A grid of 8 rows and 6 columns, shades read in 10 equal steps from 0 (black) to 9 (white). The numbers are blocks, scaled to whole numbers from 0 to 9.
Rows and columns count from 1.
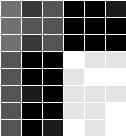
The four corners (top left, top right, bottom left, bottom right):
4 1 3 9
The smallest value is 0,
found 16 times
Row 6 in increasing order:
0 1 3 8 8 8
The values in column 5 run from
0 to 9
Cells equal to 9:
6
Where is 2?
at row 1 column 2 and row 3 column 2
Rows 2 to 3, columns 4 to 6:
0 0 0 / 0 0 0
